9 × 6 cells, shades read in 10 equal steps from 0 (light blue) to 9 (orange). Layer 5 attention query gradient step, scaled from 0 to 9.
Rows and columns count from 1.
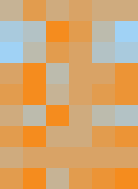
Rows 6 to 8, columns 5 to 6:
3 2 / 7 8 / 6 6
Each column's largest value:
7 9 9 7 8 9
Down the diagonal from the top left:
4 2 7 6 7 2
